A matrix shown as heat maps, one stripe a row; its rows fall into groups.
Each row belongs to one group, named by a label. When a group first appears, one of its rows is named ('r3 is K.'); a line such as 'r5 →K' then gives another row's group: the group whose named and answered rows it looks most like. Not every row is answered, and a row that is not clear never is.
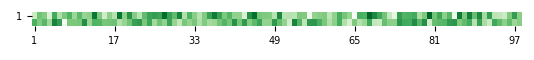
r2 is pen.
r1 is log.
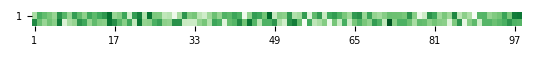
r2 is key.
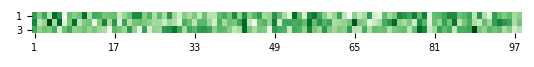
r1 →pen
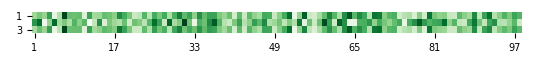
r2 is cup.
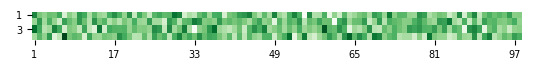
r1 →key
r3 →cup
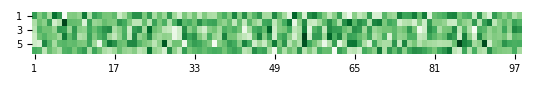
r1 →pen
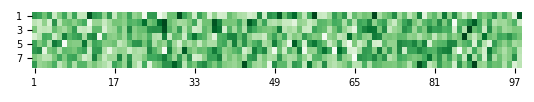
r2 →log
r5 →pen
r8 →key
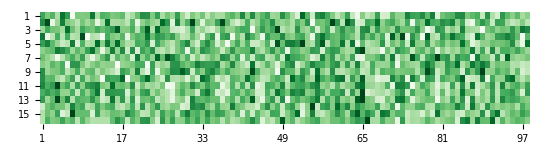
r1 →pen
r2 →cup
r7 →log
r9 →key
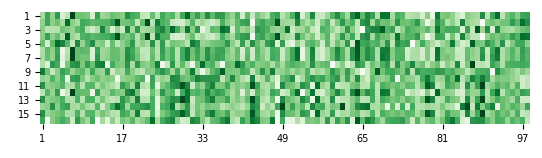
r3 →log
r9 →cup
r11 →key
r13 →key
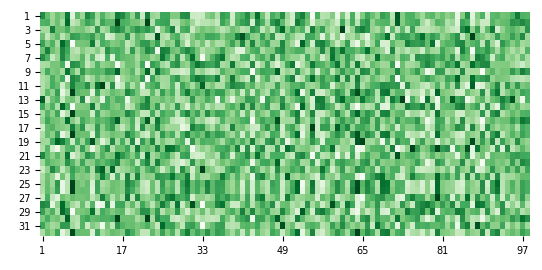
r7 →cup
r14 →pen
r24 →log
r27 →log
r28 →cup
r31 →cup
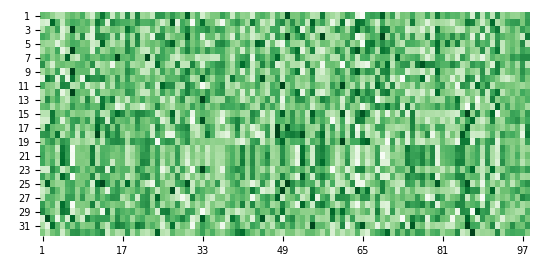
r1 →log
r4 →log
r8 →cup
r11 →cup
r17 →log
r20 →pen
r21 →pen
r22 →pen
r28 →pen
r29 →cup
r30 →log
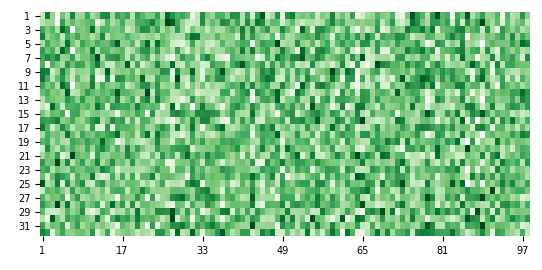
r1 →log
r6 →pen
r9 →cup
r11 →pen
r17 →cup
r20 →log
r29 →log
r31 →key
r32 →cup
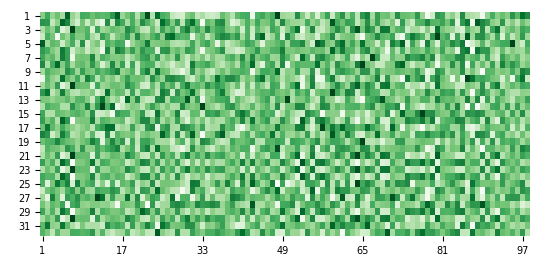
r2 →cup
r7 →pen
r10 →log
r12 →cup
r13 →log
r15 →cup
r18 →cup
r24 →pen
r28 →key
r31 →cup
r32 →cup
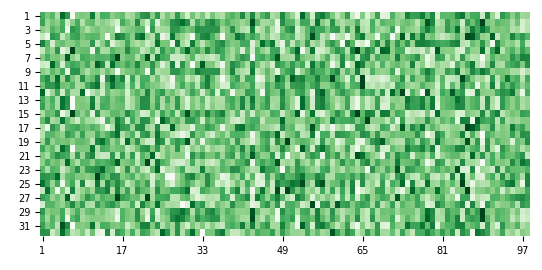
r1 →pen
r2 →key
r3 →key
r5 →cup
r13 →pen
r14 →pen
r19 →log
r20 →pen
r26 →log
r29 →key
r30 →key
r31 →pen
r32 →cup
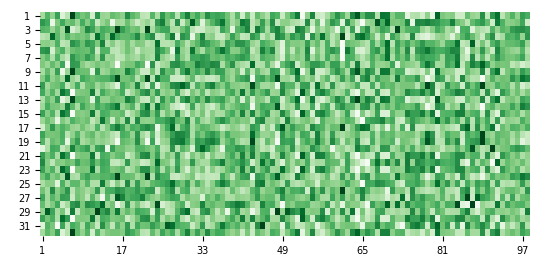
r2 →cup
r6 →cup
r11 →key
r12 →pen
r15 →pen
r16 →log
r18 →key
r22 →cup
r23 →pen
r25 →log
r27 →cup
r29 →log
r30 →pen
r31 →log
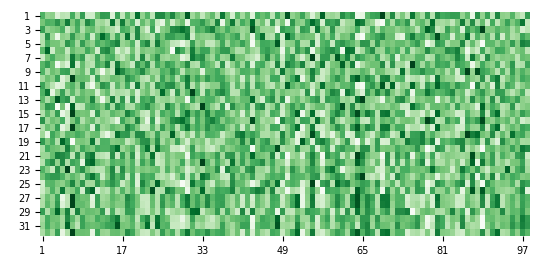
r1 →log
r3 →key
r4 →log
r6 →cup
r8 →log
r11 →log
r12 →cup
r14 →log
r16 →key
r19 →pen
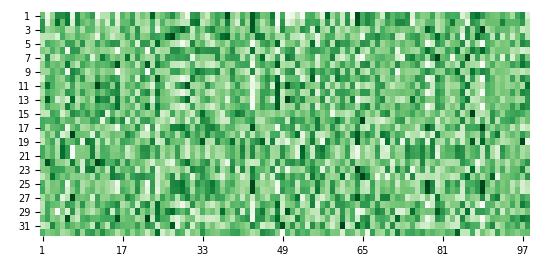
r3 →key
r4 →log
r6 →key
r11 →log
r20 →pen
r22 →log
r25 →key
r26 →key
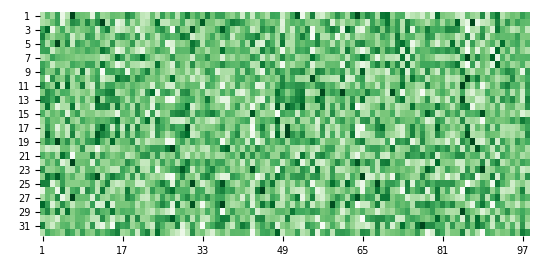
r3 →cup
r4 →key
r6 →cup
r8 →cup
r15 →key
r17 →log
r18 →log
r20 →log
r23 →key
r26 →log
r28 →cup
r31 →cup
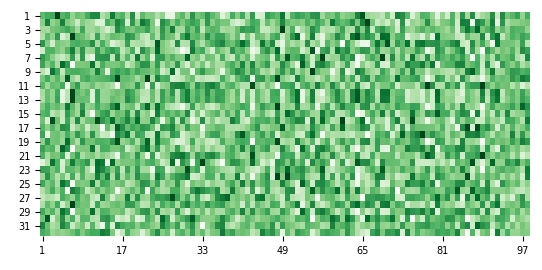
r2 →cup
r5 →cup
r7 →log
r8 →pen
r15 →log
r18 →cup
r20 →pen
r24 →log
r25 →pen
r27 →log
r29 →pen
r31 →cup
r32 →cup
